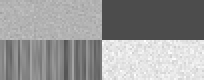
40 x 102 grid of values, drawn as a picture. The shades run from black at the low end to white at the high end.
The table splits into 2 rows of 2 panels. Panel 1,1: high, fine-grained, faint in contrast. Panel 1,2: low, flat. Panel 2,1: middling, streaked downward. Panel 2,2: very high, fine-grained, faint in contrast.
